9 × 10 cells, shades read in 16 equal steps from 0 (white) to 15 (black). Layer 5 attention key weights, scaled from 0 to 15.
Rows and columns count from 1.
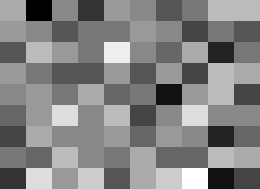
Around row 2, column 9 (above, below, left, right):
4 13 11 10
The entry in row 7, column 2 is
5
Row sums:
78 81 71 76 78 62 80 68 66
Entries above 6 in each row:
6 8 6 5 6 6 7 6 4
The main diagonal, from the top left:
5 7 6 10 9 11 6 9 14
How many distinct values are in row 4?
6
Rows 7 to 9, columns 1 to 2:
11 5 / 8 9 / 12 2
